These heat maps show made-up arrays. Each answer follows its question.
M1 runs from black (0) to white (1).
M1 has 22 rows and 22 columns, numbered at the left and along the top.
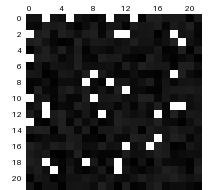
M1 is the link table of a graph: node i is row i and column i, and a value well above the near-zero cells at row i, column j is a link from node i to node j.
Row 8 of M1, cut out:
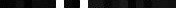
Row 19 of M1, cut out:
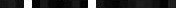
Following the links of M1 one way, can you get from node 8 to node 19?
yes
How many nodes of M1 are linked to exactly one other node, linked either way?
5
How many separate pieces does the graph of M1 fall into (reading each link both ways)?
8
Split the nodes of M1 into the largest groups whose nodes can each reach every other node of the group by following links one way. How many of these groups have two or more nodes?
1
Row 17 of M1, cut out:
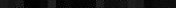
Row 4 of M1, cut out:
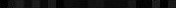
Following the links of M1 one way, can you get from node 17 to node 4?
no
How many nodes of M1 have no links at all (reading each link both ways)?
7
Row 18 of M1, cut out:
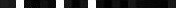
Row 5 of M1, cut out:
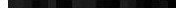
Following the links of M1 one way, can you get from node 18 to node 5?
yes
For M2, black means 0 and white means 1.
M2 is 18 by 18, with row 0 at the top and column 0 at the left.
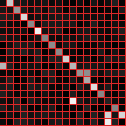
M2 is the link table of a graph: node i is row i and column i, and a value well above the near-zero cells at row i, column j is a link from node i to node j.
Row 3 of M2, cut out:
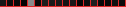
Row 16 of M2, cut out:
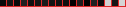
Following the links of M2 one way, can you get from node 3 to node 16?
no
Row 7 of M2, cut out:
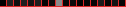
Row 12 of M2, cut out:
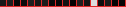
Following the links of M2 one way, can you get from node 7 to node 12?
yes
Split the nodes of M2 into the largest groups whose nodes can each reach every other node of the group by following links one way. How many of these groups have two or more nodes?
3
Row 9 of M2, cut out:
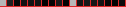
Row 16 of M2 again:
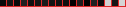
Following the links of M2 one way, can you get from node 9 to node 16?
no
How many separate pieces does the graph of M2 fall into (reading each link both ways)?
2
